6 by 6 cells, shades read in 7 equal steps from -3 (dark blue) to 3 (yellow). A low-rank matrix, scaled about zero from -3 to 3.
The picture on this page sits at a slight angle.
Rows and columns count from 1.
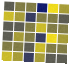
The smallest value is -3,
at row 1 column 4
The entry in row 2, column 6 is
-1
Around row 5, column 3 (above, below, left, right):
0 -2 0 2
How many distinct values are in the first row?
5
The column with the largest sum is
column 5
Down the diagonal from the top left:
-1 1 0 -2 0 -1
